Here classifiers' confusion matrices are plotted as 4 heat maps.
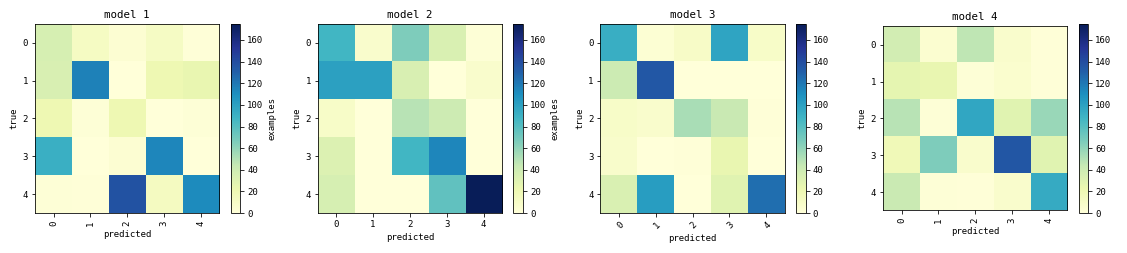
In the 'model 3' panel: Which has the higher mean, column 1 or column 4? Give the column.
1
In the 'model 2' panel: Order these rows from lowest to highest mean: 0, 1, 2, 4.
2, 0, 1, 4
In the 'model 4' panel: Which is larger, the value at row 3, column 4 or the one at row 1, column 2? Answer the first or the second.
the first
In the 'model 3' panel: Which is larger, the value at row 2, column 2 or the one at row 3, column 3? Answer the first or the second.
the first
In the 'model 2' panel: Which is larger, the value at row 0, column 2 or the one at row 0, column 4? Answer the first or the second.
the first
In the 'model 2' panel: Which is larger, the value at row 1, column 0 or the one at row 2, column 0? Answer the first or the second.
the first
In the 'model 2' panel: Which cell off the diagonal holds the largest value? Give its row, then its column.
1, 0
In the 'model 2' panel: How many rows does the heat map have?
5
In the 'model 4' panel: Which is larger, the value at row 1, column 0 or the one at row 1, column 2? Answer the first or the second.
the first
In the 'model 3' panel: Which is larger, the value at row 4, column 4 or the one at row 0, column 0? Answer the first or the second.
the first
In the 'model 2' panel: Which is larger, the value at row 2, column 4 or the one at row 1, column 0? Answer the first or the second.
the second
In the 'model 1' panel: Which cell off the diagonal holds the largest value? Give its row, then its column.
4, 2
